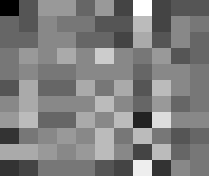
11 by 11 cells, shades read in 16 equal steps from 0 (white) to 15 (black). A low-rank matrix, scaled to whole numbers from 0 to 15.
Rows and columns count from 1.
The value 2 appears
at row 8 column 9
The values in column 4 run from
5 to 9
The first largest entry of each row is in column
1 9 7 10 8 1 8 8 1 8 1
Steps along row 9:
down down down up down up down up up down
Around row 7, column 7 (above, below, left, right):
5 4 4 9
